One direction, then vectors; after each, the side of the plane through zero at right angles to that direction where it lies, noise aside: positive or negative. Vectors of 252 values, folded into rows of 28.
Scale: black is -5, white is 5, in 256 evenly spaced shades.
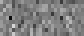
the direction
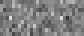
negative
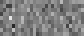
negative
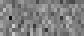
positive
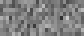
positive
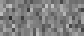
positive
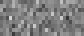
negative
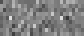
negative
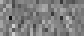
positive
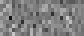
positive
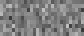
positive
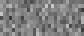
positive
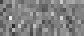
negative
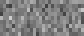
negative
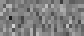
positive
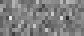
negative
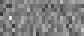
negative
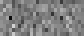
positive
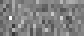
negative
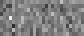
negative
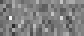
negative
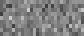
negative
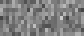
negative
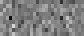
positive
